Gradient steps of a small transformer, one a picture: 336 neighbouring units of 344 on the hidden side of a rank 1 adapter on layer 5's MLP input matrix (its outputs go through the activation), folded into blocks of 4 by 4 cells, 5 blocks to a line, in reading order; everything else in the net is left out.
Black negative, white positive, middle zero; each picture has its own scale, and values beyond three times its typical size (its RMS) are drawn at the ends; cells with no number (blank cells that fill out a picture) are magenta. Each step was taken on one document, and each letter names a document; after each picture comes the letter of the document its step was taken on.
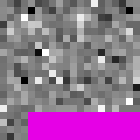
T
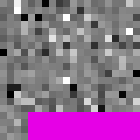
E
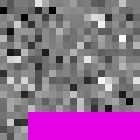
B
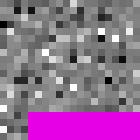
T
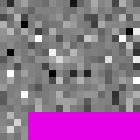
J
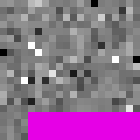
J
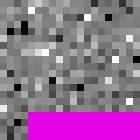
T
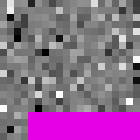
J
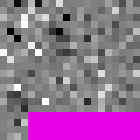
E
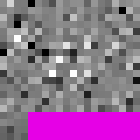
J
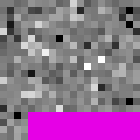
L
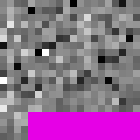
T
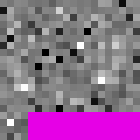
B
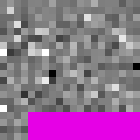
J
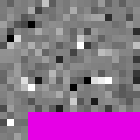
B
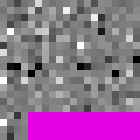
L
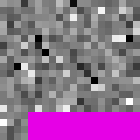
L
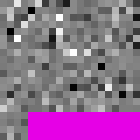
E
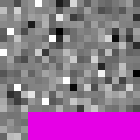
E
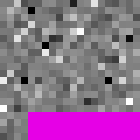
T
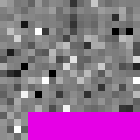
J
